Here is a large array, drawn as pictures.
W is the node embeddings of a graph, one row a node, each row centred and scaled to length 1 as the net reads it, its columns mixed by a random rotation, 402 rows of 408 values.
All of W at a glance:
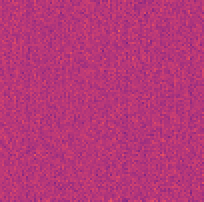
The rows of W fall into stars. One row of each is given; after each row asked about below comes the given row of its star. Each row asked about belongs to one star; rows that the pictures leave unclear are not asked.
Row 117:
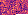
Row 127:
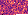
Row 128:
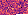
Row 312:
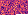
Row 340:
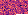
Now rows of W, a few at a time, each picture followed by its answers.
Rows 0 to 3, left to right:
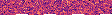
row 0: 127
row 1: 312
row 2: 127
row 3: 127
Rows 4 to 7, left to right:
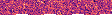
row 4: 127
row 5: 127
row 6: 312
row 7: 312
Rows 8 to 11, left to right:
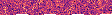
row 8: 127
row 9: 127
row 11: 128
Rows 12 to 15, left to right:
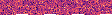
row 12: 128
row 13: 127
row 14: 340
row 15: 127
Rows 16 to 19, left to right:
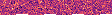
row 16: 128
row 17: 127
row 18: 128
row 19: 127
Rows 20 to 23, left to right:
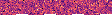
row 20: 127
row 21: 128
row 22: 117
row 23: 128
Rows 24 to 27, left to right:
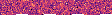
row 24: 312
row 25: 117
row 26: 117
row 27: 117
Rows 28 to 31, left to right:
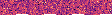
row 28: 127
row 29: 127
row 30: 128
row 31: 127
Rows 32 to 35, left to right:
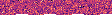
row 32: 340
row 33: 127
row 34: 127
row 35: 340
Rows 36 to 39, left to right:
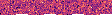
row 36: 312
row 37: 127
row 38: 117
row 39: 127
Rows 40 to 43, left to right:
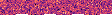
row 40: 117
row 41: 340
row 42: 312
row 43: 312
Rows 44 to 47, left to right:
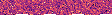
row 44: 128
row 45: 312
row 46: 127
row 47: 117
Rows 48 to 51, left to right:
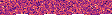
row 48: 340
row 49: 312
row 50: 127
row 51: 340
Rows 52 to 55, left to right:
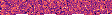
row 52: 117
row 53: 340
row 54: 312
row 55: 117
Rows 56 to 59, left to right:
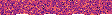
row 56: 128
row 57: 312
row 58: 340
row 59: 128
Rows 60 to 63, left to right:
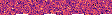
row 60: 128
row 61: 128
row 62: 312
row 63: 312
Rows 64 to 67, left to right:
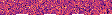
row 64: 117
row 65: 127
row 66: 340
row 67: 340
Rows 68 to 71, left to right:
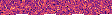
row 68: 312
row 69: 128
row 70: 128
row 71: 117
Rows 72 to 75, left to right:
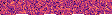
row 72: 127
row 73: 127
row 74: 117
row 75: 312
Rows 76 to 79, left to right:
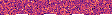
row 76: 117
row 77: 117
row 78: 128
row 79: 127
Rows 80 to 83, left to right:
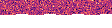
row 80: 117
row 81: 128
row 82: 312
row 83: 340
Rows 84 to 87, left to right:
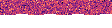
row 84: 117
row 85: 312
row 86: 312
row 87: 117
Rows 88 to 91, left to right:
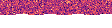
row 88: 128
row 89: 312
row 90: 127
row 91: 312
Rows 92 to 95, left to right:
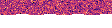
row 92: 127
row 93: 127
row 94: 117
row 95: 340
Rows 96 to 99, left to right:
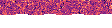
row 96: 127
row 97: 117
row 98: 340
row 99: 117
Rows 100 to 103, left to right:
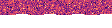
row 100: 127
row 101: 127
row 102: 127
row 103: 128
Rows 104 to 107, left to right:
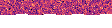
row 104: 312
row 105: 117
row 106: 117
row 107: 128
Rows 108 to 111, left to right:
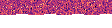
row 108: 340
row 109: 128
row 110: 127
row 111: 128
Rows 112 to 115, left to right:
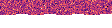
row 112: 117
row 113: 117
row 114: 128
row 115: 312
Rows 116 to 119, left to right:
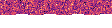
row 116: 117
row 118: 128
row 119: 117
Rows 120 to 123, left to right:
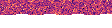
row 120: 312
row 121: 117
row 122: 340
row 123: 128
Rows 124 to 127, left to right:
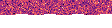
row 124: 340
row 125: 128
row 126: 340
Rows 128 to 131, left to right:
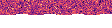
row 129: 117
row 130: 340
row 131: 127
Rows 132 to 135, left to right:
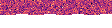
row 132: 128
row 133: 127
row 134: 340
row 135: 340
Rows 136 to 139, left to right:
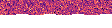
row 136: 340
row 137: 127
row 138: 312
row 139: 127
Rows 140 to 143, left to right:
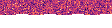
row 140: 128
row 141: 127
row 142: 312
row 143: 312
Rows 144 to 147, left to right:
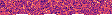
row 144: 127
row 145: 340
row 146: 312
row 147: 127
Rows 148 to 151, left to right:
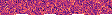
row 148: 127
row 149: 127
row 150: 128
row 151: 127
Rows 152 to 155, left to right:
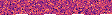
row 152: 127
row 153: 340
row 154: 340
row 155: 128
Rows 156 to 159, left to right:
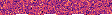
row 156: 127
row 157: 312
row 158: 127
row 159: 117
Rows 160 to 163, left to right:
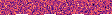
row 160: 117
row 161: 117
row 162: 340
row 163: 117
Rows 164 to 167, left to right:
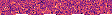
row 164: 127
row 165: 340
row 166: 117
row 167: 128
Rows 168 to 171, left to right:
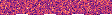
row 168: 117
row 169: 340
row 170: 312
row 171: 117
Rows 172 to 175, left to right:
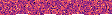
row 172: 117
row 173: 340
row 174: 127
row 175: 127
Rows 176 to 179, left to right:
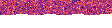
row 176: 312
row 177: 340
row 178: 127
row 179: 128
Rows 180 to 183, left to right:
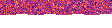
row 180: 128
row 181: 340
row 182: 127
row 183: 117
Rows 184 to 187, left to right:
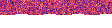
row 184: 340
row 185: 312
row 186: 128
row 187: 312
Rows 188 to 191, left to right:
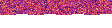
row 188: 117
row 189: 340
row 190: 128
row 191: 128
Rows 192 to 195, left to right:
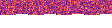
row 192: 312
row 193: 117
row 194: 312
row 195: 117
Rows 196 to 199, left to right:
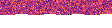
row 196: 127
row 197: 127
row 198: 312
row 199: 128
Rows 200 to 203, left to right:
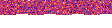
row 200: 128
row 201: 117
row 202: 312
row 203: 117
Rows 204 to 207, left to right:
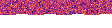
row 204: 340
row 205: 117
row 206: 312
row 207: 128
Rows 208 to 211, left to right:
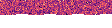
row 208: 117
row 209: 128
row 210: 128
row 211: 312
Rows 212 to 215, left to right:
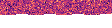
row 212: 127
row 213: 117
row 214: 117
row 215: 128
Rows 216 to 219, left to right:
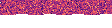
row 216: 127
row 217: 340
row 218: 117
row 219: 312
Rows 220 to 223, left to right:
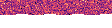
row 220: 117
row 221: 128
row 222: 340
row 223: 312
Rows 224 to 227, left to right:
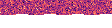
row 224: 127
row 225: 128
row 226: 127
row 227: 340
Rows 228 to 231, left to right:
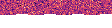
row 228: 340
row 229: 340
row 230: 117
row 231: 312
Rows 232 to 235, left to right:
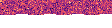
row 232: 117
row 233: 312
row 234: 127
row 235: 127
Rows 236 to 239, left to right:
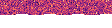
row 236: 117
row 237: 127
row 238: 340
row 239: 312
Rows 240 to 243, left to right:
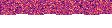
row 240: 312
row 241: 340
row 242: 117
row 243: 117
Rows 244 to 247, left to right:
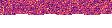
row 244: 340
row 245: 312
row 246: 312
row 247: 340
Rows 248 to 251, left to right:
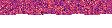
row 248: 340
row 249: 312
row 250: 127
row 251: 127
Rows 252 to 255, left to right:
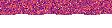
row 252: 340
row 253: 340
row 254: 312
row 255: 127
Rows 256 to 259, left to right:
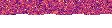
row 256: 340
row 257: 128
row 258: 128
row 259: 127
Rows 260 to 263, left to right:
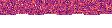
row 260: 128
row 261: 128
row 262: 128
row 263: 312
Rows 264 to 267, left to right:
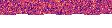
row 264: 340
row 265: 312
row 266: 117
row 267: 340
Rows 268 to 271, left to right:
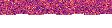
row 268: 312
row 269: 127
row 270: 128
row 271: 312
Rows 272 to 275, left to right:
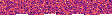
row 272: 117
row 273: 128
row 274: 312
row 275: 312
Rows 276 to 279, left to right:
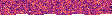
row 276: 127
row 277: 312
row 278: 127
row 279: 127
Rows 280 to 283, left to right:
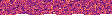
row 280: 340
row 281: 127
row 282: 127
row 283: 340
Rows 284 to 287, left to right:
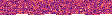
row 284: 340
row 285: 312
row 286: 340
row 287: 127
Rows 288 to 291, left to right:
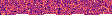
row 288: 312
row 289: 128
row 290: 128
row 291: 127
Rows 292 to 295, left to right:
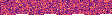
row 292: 117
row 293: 128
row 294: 128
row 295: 340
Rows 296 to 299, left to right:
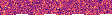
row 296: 312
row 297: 128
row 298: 117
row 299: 340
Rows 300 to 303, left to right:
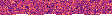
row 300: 127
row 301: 117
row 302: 117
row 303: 128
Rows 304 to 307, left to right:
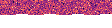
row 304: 312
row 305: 340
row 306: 340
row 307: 117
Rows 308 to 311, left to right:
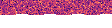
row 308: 127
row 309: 127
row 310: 127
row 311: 127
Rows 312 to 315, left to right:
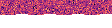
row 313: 340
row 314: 340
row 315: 127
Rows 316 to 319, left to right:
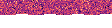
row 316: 128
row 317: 340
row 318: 340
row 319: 117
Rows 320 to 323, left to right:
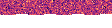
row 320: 127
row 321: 312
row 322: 128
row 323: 128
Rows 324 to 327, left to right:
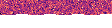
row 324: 312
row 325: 340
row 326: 340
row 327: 128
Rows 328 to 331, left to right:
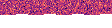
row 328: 117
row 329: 128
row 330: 312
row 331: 128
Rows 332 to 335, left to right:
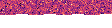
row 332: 340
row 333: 117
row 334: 128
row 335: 312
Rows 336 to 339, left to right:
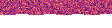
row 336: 340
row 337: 312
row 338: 117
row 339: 312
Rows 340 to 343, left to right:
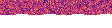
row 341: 340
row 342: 117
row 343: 127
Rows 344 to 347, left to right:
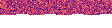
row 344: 117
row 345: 127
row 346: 312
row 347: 340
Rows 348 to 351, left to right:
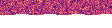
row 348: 127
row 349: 127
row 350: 127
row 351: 127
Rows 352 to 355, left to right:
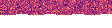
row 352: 312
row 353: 128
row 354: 117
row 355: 128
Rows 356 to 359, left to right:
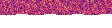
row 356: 117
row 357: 128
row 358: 117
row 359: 340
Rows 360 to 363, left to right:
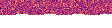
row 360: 128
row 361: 128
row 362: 128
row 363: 312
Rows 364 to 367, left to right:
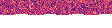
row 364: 127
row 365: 117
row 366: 127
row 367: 312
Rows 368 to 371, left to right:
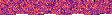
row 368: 312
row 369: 117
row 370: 340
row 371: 340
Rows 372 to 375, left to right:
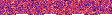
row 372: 127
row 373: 127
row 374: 128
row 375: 127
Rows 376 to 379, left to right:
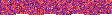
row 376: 312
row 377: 127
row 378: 312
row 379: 312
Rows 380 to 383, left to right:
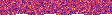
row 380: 127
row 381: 117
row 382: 312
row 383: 117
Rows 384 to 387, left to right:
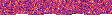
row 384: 128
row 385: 340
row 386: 117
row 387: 340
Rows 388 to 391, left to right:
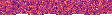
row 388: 340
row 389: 312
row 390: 117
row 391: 128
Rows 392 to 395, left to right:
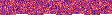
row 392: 127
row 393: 340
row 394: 128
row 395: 128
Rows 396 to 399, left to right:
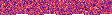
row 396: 340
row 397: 340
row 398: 340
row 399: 312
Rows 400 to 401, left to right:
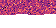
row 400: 340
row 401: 340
